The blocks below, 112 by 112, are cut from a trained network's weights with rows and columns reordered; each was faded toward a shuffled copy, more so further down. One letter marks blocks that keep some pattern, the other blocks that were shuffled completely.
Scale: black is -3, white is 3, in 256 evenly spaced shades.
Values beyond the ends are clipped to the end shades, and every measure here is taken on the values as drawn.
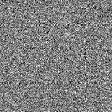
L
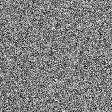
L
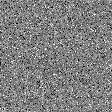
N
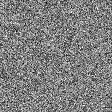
N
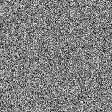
L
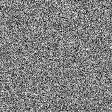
N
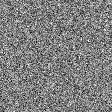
N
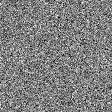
N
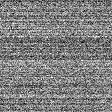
L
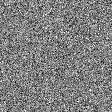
N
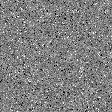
N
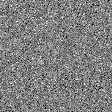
L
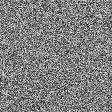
N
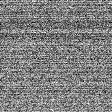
L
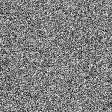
L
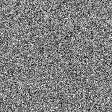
N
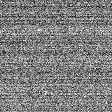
L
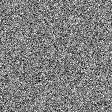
N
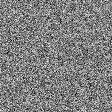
N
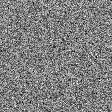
N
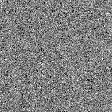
L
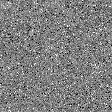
L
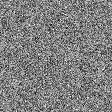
N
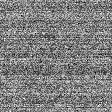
L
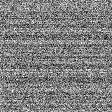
L
